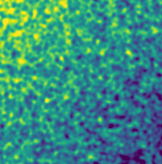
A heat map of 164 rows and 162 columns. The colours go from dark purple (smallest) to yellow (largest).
Ninth with the lowest average: bottom right. Ninth with the highest average: top left. Odd rows or columns: none. Slope: up to the top left. Mirror symmetry: none. Grain: blotchy. Stripes: none.
